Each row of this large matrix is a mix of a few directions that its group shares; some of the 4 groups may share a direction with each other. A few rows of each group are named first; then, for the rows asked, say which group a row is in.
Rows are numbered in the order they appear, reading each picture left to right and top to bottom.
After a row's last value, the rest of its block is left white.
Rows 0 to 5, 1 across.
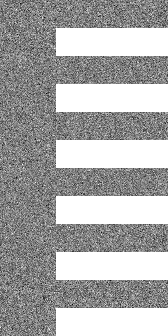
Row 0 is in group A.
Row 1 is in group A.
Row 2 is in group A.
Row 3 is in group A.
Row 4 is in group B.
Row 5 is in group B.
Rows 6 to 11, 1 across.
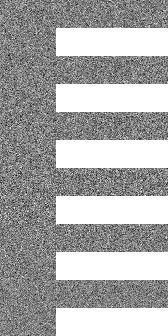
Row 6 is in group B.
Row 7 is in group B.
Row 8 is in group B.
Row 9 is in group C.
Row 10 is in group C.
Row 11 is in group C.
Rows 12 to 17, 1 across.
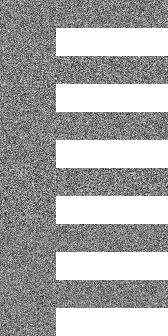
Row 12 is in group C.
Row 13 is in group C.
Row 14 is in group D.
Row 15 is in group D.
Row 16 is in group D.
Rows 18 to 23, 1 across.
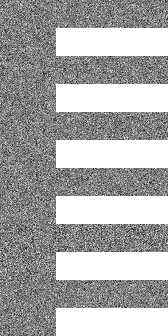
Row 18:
D
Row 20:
B
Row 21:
D
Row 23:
A
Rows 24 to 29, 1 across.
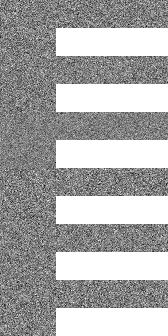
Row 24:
A
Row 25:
B
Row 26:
D
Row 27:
D
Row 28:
C
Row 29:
C
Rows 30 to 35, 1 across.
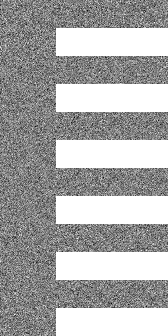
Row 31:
A
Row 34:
A
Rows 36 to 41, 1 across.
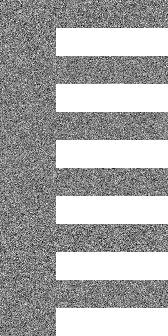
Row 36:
A
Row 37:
A
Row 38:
D
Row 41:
D
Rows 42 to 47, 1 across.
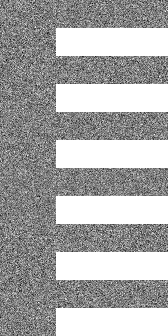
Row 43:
D
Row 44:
C
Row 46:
B
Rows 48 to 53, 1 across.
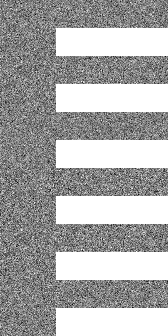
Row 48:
D
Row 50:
B
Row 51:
B
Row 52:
A
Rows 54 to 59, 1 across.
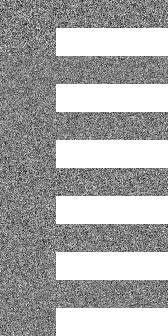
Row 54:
D
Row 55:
C
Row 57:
A
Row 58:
B
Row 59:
A
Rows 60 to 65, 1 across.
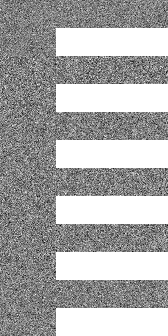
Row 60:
C
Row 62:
B
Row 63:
D
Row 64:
B
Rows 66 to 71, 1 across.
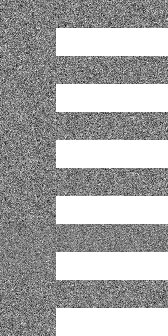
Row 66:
A
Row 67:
A
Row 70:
A
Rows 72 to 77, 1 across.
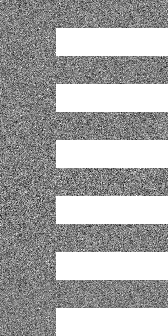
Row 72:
A
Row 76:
A
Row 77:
A
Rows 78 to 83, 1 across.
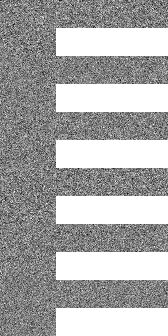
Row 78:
B
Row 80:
D
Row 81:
B
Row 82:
C
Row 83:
C
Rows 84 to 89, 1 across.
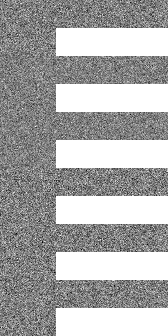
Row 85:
B
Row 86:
C
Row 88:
A
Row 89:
B
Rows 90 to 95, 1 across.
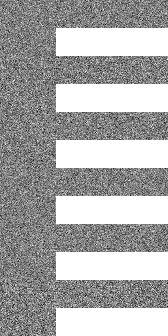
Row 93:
C
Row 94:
C
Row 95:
B
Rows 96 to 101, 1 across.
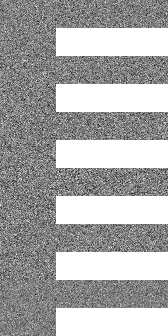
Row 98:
D
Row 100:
A
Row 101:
C
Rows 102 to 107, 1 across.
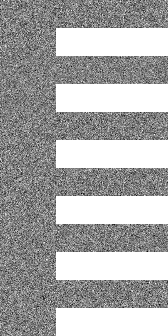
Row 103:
A
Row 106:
B
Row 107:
B
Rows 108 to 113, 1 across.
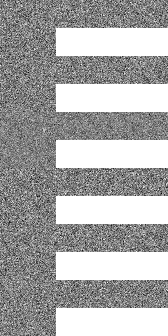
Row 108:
D
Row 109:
C
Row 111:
C
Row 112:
A
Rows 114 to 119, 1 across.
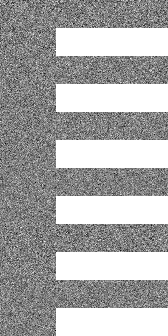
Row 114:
D
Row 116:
C
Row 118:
D
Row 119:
D
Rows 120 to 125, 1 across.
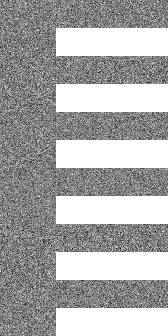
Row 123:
A
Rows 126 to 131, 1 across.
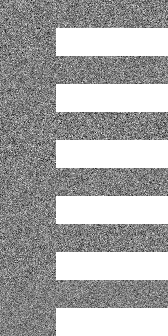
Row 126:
A
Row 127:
D
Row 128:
D
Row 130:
C
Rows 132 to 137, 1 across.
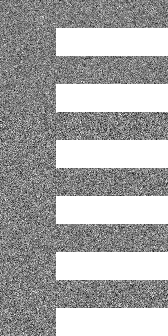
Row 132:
B
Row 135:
C
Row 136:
C
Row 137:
A
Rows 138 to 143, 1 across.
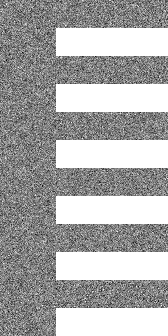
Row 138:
D
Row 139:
D
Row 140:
D
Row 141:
A
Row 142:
B
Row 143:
C
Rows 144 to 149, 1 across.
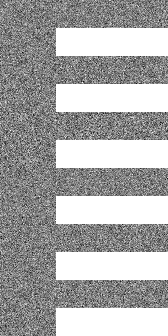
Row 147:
A
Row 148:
C
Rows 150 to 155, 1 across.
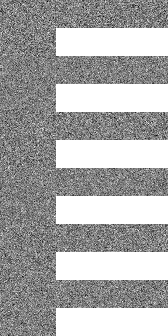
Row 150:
B
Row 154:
D
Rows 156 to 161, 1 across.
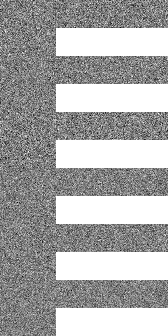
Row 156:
C
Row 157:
B
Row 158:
C
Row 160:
A
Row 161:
C
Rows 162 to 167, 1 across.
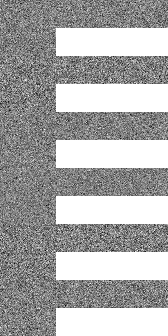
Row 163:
D
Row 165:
A
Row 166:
C
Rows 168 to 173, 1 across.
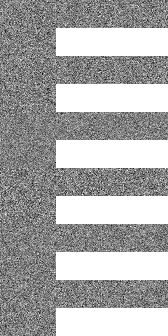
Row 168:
C
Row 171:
D
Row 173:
D
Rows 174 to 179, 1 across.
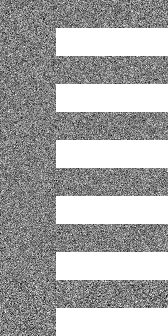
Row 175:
B
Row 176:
A
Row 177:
B
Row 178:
C
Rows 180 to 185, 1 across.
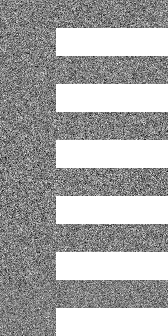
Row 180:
A
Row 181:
B
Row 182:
C
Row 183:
B
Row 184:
C
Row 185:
A
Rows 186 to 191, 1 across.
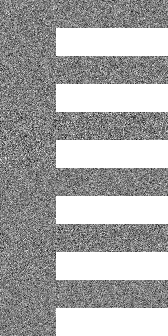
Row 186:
B
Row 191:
C
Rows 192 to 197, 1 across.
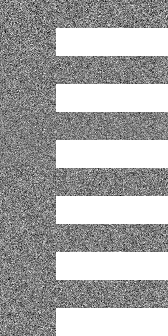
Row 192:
D
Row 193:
D
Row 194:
C
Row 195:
A
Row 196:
B
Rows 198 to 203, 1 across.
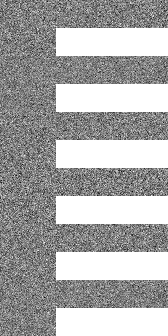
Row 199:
C
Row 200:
B
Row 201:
C
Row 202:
B
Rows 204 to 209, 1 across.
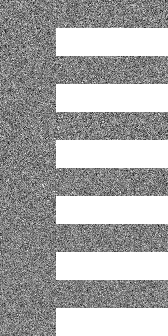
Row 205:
D
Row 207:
B
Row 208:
C
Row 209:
C
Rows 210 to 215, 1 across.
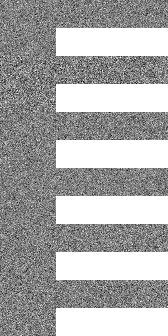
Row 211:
A
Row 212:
A
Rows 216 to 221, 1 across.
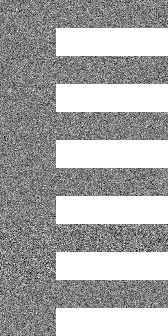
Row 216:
A
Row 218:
C
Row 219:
A
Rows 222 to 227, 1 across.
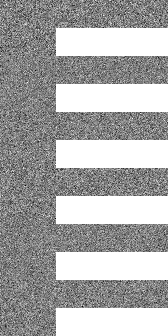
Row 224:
A
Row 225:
D
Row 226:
C
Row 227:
D
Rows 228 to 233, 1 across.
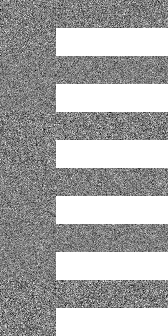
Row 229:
C
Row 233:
D
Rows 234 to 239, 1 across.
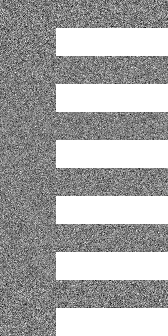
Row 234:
C
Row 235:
B
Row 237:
C
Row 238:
C
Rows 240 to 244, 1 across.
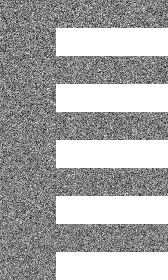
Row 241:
A
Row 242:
B
